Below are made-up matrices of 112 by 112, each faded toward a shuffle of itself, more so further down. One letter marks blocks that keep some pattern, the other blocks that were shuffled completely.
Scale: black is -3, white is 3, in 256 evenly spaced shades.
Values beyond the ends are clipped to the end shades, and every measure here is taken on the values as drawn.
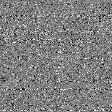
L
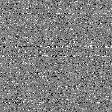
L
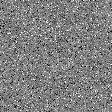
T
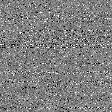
L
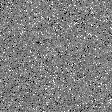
T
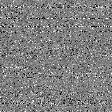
L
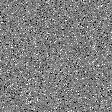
T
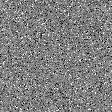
T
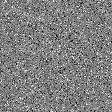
T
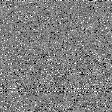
L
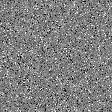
T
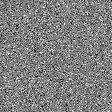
T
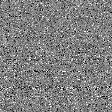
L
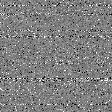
L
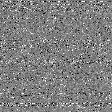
L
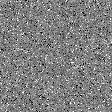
T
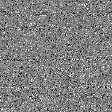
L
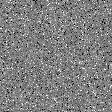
T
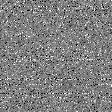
L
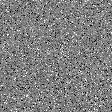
T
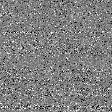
L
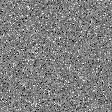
T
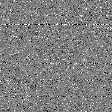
L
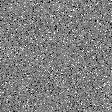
T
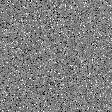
T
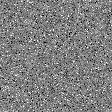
T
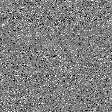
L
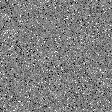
T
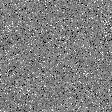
T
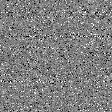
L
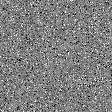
T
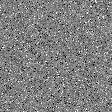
T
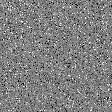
T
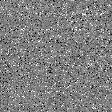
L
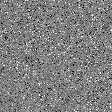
T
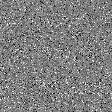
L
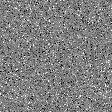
T
